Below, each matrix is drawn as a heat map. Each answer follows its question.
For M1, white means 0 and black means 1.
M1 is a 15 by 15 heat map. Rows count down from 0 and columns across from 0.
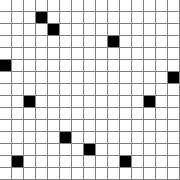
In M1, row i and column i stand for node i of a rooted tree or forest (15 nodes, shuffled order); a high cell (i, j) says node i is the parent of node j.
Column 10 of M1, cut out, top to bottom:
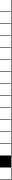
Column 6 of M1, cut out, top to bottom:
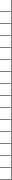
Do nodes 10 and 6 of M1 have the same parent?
no
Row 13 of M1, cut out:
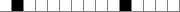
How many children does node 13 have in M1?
2
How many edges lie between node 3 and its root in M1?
2
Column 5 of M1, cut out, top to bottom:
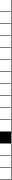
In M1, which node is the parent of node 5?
11
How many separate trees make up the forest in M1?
4
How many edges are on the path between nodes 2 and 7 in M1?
3
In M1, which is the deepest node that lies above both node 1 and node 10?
13
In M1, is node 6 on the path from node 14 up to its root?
yes
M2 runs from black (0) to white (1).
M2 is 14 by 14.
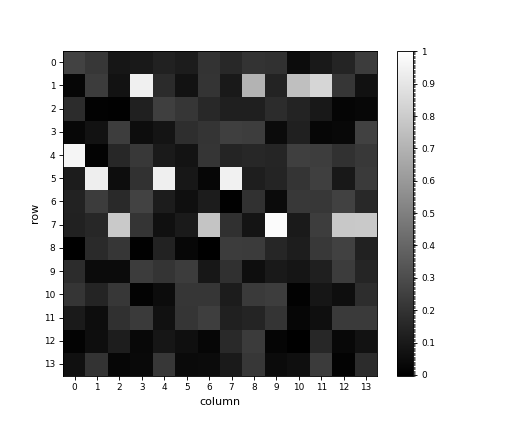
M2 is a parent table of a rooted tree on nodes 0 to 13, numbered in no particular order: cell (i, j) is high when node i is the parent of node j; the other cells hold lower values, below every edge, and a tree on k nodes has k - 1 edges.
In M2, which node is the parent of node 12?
7
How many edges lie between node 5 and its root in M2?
0
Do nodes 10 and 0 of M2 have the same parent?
no
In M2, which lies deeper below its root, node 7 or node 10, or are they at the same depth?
node 10
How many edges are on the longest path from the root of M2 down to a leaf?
2
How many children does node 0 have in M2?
0
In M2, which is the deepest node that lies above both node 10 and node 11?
1
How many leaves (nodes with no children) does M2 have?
10
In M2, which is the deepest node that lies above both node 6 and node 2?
7
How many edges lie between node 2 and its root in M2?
2
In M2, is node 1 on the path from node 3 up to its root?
yes
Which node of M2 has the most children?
7
